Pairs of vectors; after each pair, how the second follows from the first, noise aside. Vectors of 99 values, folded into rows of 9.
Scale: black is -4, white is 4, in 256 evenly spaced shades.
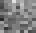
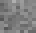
shrunk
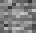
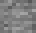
shrunk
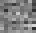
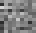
reversed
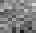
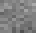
shrunk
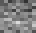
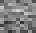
reversed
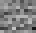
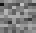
reversed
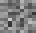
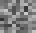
reversed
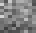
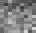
reversed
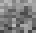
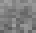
shrunk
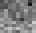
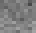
shrunk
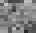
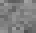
shrunk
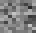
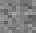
shrunk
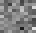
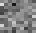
reversed
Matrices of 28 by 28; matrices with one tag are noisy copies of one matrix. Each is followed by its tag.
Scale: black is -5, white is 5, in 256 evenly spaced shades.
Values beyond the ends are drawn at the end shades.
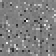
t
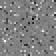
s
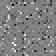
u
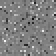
s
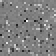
t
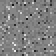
u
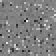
t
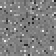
s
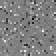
s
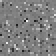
t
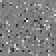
t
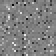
u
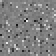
t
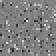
t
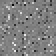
u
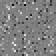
u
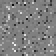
u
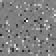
t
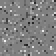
s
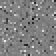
s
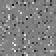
u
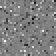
s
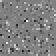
t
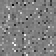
u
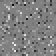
u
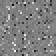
u
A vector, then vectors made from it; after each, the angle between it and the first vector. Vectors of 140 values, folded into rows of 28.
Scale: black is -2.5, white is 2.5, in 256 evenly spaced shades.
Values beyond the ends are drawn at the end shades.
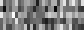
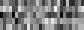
nearly opposite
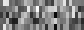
orthogonal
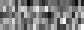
partly opposed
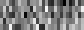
partly opposed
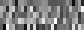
partly opposed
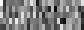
partly aligned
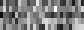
nearly opposite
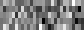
partly aligned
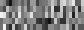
partly aligned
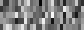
orthogonal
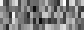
partly aligned
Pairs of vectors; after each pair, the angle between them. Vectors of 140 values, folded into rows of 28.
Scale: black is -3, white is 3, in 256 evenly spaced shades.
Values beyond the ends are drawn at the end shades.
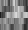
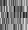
partly opposed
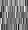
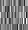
partly opposed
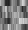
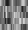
nearly parallel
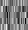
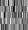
orthogonal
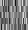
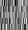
nearly parallel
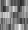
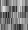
nearly opposite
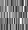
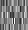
partly opposed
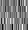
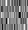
orthogonal
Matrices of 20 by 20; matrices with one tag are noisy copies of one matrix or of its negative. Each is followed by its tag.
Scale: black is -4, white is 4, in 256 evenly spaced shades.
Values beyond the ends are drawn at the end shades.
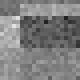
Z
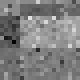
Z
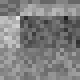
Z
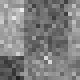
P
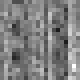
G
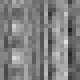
G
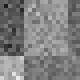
P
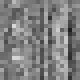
G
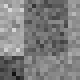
P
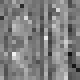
G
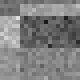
Z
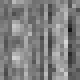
G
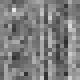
G
